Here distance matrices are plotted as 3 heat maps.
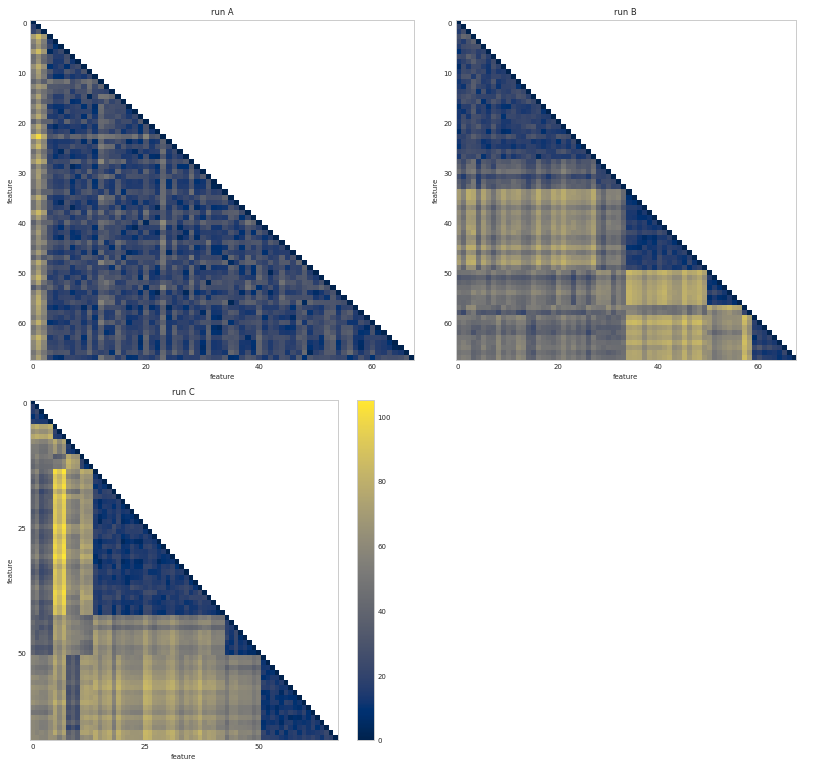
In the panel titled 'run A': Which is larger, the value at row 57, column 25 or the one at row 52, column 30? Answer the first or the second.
the second
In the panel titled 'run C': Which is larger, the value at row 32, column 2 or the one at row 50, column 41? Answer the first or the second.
the second
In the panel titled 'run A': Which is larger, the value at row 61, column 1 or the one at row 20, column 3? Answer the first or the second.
the first
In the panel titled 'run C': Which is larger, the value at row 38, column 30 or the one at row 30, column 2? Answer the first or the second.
the second
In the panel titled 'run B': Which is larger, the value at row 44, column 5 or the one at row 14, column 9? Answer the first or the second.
the first
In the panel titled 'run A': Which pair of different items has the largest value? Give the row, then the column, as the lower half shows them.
23, 1
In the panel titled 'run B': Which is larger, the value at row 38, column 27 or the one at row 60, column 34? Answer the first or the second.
the second
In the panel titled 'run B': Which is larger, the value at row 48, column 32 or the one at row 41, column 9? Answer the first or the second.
the second
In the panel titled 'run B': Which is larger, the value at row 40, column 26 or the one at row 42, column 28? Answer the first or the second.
the first
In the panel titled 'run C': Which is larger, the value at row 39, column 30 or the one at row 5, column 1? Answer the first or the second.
the second
